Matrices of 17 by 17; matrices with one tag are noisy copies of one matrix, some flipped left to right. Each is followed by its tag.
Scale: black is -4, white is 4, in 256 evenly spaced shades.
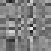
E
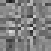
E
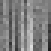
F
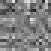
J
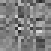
E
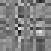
E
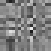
E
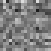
J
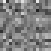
J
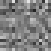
J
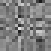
E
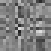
E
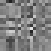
E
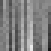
F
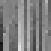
F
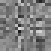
E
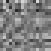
J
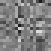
E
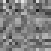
J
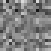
J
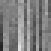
F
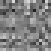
J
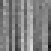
F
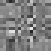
E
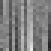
F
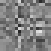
E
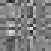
E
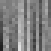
F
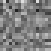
J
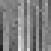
F
